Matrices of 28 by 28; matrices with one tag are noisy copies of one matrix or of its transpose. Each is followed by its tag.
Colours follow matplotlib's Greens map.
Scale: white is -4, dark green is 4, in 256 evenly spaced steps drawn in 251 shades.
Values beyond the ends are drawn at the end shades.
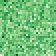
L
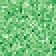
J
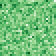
L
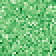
J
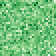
L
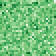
L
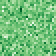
J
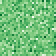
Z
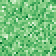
J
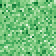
L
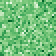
J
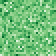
L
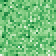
L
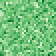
J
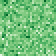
L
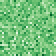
Z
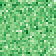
L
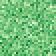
J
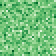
L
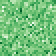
J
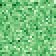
L
